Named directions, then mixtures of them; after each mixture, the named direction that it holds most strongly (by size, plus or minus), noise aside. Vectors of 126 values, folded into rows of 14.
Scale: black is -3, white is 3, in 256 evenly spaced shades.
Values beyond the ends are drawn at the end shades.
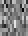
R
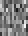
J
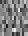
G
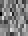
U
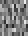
G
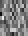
U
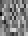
U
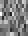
U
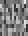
J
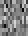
R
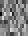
U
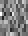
U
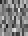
G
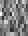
U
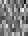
G
